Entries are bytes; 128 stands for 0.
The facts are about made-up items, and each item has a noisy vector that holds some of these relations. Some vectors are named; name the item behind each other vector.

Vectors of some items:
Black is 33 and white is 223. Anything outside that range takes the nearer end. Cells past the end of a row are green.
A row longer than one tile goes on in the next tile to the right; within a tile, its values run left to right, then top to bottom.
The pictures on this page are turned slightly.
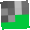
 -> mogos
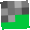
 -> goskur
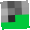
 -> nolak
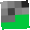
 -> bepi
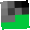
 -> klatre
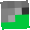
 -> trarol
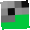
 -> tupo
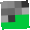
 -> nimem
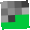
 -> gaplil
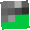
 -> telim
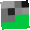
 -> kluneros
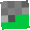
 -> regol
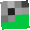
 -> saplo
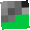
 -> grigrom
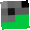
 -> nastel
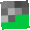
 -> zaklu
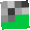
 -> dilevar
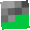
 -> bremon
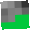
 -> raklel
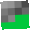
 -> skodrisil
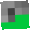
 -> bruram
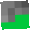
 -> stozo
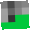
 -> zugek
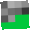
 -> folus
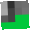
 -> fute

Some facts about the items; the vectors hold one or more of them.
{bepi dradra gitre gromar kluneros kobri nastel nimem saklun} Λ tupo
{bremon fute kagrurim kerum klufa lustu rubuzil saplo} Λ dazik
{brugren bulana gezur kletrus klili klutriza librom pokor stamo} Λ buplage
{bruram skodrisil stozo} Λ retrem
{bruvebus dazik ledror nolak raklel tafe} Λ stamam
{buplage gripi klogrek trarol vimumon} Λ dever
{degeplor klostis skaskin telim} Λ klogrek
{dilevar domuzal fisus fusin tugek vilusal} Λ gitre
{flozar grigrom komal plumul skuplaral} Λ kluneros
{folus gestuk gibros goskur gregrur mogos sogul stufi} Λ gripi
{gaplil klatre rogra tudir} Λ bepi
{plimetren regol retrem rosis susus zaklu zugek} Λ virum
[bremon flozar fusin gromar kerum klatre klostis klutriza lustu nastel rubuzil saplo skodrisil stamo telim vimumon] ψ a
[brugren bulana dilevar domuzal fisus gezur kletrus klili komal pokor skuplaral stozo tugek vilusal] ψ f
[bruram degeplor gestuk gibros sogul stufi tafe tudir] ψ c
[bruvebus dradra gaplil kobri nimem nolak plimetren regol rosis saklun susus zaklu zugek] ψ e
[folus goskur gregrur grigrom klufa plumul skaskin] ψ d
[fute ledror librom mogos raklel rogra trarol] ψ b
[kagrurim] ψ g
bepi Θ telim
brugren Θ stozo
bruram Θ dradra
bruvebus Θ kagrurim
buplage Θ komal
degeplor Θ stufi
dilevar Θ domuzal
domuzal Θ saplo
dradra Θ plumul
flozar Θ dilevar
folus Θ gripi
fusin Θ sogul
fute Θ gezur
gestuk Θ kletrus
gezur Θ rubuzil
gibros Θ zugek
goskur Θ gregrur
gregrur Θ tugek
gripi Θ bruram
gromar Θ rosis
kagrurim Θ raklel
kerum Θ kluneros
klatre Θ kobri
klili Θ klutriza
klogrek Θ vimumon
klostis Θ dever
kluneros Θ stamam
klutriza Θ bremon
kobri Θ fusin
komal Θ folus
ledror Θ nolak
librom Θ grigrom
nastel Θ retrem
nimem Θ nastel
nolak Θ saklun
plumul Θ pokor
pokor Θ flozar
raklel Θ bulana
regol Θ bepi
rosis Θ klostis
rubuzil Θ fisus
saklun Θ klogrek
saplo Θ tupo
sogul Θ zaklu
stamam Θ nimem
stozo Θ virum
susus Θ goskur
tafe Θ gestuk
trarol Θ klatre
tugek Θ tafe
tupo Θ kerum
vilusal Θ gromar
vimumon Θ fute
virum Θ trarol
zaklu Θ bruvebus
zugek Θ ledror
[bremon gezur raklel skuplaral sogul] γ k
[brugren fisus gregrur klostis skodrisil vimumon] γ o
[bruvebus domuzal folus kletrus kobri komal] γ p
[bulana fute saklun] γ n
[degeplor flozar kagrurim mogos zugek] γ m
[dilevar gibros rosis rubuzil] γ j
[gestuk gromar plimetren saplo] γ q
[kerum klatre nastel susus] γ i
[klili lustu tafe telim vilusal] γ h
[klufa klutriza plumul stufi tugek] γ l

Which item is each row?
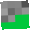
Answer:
klufa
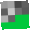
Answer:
bruvebus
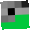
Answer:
flozar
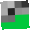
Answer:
plumul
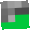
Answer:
klostis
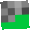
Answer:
gripi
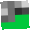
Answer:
vimumon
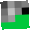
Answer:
sogul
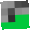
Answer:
dradra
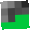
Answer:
vilusal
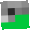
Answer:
pokor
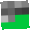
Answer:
klili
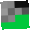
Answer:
fusin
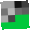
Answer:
kobri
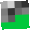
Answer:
domuzal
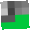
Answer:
ledror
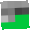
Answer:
brugren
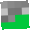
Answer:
rubuzil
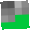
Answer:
degeplor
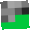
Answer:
gregrur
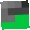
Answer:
lustu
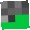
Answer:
susus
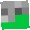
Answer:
kletrus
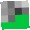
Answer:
gezur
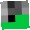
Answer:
saklun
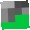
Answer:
komal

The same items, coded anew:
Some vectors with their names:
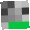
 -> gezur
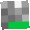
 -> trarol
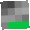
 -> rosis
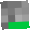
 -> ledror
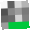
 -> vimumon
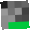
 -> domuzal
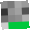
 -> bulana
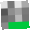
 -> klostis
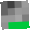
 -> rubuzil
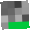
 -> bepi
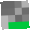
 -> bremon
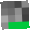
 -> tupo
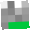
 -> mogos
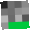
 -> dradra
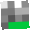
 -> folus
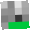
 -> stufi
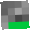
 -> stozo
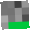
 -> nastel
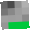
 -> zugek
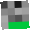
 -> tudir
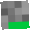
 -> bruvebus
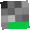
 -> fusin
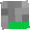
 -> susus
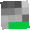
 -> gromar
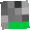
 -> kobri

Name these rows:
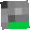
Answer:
bruram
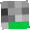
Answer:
brugren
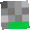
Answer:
raklel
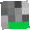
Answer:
klatre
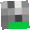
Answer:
gibros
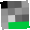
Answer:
tugek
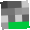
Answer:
flozar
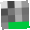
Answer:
klogrek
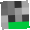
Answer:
komal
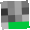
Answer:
kletrus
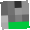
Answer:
gaplil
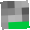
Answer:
saplo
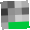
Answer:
klutriza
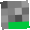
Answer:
tafe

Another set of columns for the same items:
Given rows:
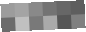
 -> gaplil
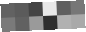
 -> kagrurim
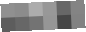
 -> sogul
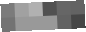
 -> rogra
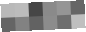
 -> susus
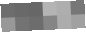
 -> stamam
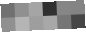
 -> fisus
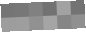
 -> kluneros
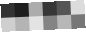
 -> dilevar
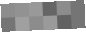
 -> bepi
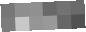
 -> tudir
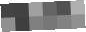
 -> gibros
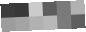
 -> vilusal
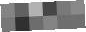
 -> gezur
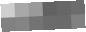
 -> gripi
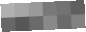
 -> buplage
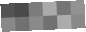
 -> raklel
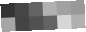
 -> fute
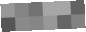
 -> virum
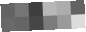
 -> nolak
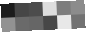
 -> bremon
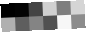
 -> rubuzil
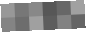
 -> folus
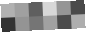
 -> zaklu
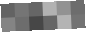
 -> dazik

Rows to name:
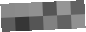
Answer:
klogrek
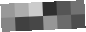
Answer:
bulana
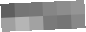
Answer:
gromar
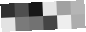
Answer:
saplo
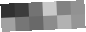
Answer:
tafe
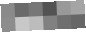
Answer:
tugek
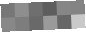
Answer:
saklun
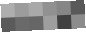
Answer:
trarol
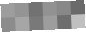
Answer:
nimem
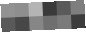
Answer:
kletrus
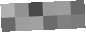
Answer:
bruram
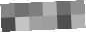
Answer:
kobri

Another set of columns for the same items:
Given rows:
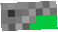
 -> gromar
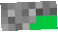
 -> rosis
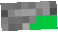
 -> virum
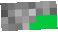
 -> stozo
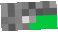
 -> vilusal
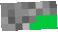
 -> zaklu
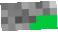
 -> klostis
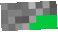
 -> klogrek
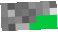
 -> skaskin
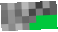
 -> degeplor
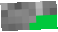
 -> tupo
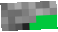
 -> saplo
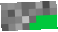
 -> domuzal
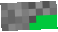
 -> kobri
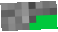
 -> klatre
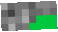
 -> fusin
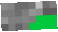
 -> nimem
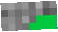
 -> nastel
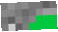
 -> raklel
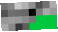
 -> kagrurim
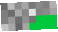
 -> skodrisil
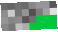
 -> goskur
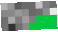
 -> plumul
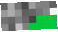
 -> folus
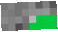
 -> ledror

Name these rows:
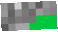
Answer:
bulana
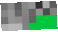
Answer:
gibros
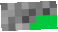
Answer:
mogos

